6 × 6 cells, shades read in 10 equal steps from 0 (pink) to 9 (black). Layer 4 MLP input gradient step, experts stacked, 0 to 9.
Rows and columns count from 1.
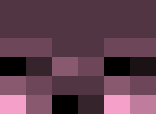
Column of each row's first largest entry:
1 1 3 1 3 3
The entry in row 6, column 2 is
4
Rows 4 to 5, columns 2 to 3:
7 4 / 5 6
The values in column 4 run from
5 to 7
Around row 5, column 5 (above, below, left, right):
9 0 6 5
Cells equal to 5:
7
